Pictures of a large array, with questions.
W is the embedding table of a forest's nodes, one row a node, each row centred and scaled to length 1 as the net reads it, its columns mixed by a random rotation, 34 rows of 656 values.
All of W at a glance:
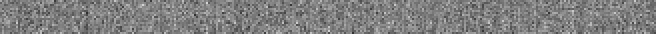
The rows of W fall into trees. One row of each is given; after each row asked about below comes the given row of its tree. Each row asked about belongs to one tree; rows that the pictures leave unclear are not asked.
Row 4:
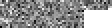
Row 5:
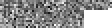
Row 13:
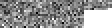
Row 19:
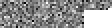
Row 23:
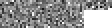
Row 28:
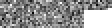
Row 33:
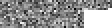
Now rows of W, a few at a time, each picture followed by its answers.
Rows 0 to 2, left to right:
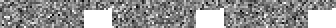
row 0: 19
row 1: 28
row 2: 28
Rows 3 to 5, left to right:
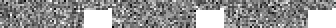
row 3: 33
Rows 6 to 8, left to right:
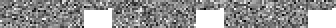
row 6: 5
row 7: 13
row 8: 19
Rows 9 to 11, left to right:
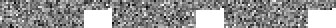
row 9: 4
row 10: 23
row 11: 33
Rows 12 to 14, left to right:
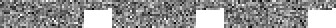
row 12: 13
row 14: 33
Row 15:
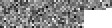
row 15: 13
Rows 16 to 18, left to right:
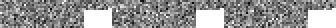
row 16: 5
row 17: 28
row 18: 13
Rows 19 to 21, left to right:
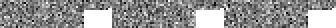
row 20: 23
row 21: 19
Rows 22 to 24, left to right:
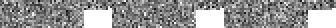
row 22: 23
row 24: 28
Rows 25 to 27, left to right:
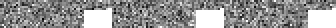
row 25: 13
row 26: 23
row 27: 4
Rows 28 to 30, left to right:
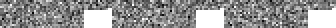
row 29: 4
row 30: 4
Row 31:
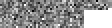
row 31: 5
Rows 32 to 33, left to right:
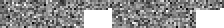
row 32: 33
